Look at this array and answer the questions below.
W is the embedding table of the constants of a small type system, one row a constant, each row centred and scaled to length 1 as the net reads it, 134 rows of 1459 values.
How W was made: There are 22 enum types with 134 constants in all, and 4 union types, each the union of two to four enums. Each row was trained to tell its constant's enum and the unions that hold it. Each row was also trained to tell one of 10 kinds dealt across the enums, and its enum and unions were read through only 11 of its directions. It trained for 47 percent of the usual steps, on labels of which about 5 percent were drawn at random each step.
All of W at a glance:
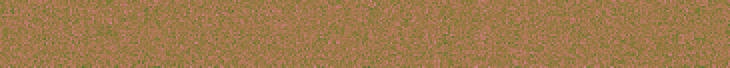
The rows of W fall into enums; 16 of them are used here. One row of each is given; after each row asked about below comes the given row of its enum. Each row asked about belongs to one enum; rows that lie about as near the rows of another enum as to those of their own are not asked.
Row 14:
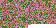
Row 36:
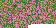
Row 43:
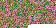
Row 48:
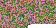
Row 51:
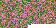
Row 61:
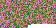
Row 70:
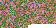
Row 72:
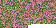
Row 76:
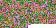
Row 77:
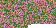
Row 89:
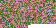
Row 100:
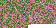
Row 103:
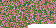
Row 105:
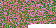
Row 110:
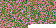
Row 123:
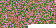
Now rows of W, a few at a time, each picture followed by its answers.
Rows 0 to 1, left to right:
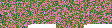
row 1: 61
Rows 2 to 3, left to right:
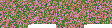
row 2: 61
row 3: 100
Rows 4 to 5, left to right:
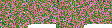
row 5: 72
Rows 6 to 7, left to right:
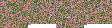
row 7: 100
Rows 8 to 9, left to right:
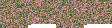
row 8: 48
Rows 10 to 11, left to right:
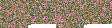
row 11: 77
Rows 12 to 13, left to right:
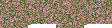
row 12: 103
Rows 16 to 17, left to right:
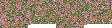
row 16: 123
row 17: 43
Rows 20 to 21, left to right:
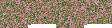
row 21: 89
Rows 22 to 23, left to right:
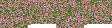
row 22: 77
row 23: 36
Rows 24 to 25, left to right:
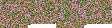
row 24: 14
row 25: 89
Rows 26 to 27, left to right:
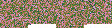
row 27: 123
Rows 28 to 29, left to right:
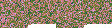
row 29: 72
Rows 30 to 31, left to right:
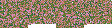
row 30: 105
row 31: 123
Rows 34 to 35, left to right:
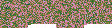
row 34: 14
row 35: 36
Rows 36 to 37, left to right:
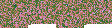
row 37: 100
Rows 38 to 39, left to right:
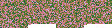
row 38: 105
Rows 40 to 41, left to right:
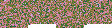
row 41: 61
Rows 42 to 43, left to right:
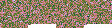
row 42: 14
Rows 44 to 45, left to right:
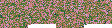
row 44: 105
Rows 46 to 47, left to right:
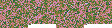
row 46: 61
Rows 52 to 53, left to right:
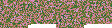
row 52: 43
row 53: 103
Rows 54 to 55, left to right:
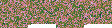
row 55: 48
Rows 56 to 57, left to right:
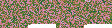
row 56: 70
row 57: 123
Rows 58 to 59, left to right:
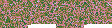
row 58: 43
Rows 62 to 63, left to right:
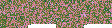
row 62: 76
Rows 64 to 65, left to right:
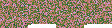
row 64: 70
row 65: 100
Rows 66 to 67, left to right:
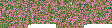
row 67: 43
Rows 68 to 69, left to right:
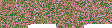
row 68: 14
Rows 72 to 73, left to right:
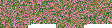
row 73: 110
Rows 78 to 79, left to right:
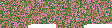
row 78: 89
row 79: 89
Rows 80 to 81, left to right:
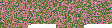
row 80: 72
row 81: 48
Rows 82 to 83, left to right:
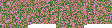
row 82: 48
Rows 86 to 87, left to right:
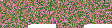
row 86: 70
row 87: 70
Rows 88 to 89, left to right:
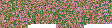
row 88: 51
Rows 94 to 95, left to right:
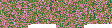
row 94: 51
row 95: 110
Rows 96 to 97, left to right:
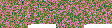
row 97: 14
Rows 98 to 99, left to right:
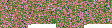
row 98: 123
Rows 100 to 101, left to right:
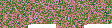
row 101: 110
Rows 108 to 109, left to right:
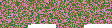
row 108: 70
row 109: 70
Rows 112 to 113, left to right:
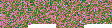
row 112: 61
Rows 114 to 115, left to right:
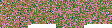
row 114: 123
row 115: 76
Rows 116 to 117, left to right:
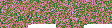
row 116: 14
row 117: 48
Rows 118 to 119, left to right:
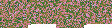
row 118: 72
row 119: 103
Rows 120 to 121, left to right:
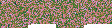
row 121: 48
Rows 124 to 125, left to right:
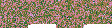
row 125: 51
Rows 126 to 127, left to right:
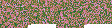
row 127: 105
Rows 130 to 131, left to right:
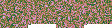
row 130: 36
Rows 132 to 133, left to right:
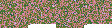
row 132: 89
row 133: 72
